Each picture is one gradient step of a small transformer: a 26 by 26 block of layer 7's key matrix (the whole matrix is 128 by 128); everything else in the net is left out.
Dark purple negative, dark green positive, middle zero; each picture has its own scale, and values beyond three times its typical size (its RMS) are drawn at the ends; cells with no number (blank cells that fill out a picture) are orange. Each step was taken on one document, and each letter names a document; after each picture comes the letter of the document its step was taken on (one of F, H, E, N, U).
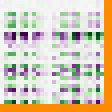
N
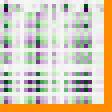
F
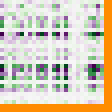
N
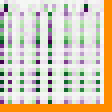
F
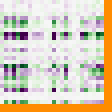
N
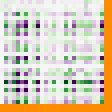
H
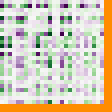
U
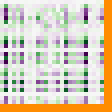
F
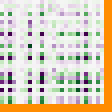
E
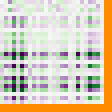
N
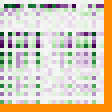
U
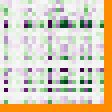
H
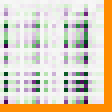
F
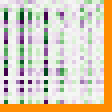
H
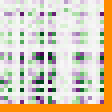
E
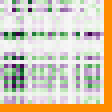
N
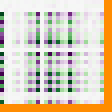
F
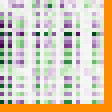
U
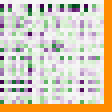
E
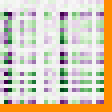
H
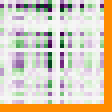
U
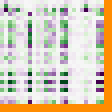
F
